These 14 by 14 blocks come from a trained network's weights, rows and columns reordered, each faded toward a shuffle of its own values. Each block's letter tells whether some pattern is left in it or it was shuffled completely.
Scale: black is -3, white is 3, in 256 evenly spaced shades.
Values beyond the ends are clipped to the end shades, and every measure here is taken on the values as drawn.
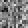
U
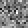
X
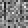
U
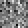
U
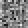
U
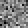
X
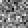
X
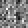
U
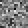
X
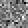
X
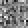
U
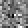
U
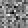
X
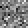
X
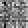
U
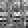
U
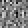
U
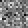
X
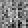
U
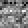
U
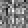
U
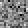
X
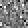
X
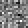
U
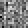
U
